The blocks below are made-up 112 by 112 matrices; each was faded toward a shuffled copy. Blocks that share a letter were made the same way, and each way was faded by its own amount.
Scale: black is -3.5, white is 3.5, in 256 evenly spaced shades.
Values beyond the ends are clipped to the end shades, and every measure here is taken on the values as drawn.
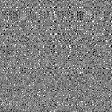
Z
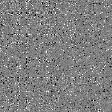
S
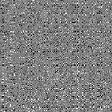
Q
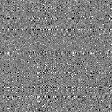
Z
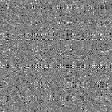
Z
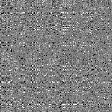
Z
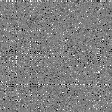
S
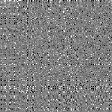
Q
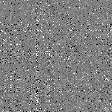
S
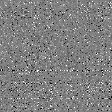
S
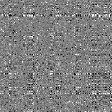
Q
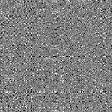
Z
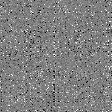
S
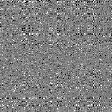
Q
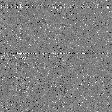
S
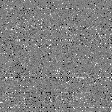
S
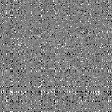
Q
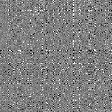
Q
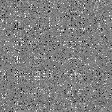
S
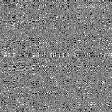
Z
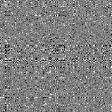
Q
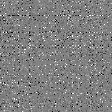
S
